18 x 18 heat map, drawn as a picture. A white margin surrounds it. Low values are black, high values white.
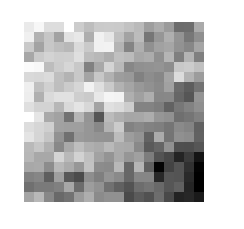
Odd rows or columns: none. Average level on the scale: 60%. Ninth with the lowest average: bottom right. Slope: up to the top left.
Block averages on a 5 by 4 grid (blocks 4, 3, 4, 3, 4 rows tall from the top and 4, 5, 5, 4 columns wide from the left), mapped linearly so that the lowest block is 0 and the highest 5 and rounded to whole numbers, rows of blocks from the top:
5543 | 5433 | 5432 | 4431 | 3320
